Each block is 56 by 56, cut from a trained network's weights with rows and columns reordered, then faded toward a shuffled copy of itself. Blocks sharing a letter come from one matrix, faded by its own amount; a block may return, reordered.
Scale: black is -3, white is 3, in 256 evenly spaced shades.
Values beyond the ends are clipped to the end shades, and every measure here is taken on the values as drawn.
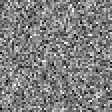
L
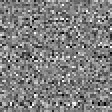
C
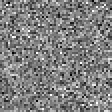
L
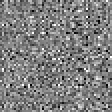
C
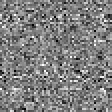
C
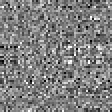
C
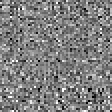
C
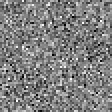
L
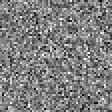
L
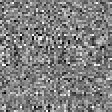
C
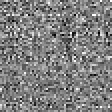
C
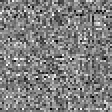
C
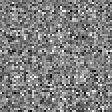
C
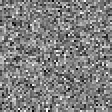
L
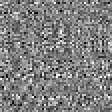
C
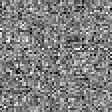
C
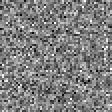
L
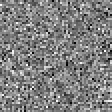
L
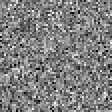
L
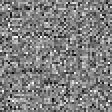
C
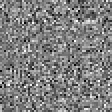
C
